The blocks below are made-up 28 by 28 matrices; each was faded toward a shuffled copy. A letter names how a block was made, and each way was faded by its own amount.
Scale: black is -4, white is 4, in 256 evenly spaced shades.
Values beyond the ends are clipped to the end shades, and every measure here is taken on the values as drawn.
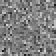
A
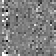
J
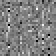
J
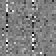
J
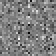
A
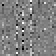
J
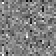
J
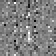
A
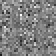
A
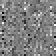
J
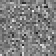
A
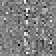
J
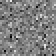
A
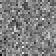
A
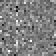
A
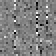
J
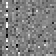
J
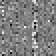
J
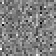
A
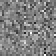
A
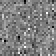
A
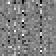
J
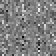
J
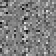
J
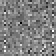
J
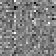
A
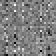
J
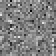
A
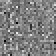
A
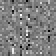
J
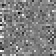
A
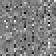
J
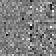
A
